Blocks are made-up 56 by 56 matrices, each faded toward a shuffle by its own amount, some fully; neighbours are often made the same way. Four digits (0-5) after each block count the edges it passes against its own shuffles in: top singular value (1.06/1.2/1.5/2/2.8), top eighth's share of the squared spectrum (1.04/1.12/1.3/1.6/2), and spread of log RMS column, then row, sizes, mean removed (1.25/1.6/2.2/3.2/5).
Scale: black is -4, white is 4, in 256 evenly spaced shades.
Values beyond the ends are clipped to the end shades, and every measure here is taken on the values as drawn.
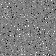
2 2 0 0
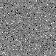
2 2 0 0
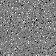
2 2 0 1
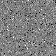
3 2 0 1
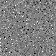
2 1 0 0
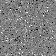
2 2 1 0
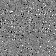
0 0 0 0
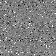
1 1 0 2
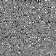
2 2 0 2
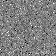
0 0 0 0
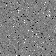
1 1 0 0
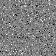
2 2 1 1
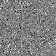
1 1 0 0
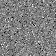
0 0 0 0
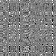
4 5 3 2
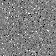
1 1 0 0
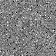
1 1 1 0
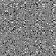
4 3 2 2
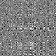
4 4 2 2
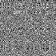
3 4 1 2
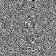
3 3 1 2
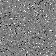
0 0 0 0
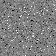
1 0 0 0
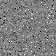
2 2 0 0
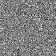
0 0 0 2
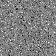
0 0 0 0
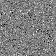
1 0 0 0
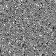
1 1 0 0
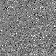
2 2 0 1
